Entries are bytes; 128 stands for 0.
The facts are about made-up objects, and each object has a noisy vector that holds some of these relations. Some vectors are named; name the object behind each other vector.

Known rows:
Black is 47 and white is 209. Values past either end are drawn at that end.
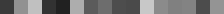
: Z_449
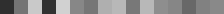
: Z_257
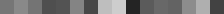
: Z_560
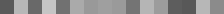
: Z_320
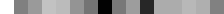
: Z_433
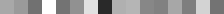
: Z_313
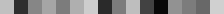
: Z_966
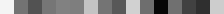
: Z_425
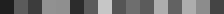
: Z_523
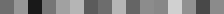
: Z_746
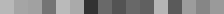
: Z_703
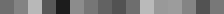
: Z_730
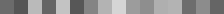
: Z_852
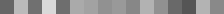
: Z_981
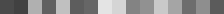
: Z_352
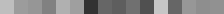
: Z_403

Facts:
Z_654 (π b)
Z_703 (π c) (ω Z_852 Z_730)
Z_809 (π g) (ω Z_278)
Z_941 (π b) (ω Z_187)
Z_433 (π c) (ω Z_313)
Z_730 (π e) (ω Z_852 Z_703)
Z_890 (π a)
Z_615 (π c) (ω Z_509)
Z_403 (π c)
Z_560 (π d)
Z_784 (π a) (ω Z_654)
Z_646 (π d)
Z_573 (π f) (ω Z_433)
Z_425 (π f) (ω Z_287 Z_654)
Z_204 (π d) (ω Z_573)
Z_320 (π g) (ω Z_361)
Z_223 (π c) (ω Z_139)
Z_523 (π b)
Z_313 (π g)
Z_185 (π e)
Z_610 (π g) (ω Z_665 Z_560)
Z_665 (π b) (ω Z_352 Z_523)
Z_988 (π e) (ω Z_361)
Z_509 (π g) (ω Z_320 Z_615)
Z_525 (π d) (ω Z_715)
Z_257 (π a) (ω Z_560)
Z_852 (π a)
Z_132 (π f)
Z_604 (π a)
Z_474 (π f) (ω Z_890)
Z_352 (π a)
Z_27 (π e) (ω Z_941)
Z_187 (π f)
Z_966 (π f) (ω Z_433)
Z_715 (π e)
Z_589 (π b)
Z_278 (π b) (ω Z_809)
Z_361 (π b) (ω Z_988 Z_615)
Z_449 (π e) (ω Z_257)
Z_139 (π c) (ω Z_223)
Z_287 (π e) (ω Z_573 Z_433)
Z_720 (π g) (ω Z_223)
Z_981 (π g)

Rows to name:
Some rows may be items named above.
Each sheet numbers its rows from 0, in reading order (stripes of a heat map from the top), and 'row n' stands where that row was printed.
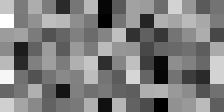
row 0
Z_287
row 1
Z_433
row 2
Z_646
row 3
Z_187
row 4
Z_966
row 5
Z_425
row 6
Z_988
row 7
Z_204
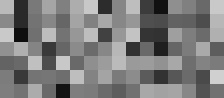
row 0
Z_966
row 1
Z_132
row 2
Z_573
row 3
Z_525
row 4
Z_604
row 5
Z_474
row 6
Z_185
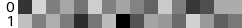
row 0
Z_610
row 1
Z_287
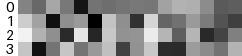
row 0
Z_715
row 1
Z_654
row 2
Z_784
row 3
Z_573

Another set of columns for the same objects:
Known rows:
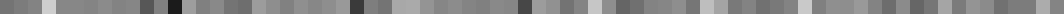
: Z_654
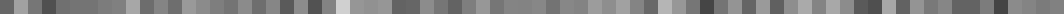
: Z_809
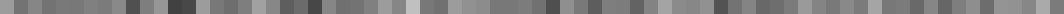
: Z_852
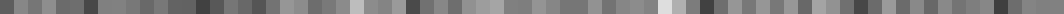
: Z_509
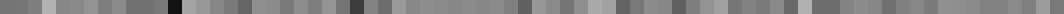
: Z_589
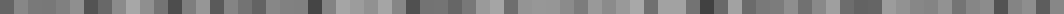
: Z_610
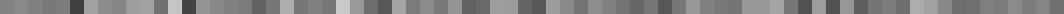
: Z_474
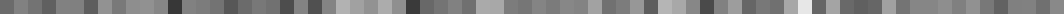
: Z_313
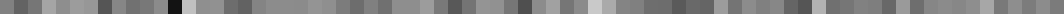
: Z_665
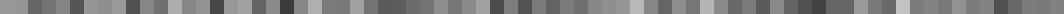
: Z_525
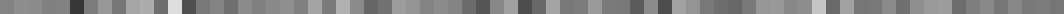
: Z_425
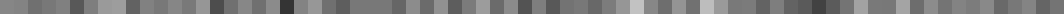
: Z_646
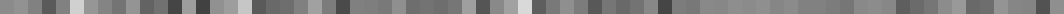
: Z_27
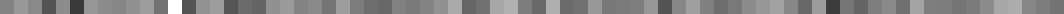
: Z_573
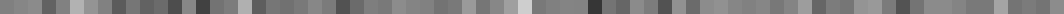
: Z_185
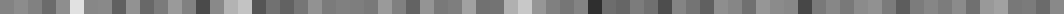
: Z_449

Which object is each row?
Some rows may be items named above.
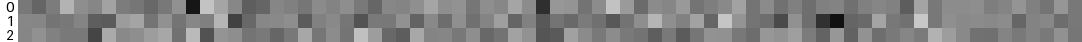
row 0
Z_523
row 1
Z_560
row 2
Z_474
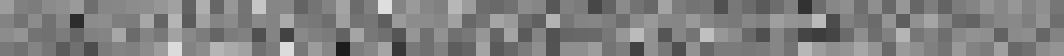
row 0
Z_257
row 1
Z_187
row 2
Z_204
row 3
Z_703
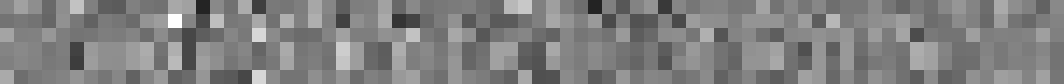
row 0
Z_287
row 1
Z_433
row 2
Z_784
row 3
Z_474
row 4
Z_474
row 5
Z_352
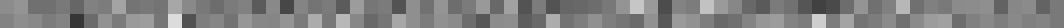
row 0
Z_204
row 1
Z_425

